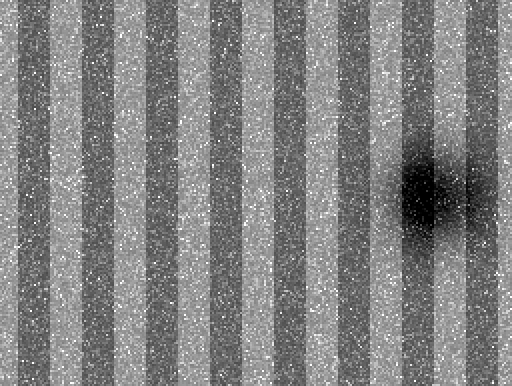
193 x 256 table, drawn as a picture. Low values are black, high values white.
One dip sinks in the middle right. Stripes running up and down repeat 8 times from left to right. The middle right is the ninth with the lowest average.
